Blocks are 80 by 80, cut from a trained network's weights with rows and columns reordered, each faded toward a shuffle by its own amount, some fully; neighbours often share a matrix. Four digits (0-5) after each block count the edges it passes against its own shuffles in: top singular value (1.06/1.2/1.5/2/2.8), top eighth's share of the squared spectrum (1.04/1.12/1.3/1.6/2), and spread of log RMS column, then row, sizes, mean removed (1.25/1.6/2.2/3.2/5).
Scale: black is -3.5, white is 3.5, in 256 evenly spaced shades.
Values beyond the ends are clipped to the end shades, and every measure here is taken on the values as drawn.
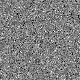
0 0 0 1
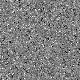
2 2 0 0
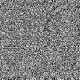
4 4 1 2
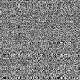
4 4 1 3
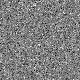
1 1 0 0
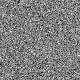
0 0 0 0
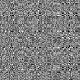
4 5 2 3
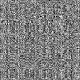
4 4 1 1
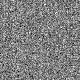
2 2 0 0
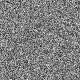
0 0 0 0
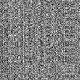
4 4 1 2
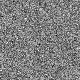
0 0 0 0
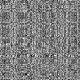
4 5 1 2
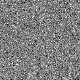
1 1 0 0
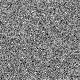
0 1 0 0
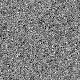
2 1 0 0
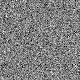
2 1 0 0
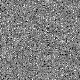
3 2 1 0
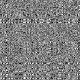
4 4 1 3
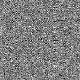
3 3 2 2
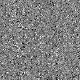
3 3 1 1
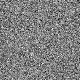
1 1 0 0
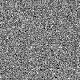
2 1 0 1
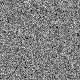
1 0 0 0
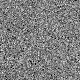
2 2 0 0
